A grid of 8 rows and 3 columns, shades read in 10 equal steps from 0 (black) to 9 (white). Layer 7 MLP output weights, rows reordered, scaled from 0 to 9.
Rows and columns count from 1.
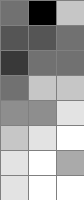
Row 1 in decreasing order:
7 4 0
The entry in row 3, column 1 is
2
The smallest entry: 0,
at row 1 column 2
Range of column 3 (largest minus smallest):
5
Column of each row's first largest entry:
3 3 2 2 3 3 2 2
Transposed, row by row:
4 3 2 4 5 7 8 8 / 0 3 4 7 5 8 9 9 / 7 4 4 7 8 9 6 9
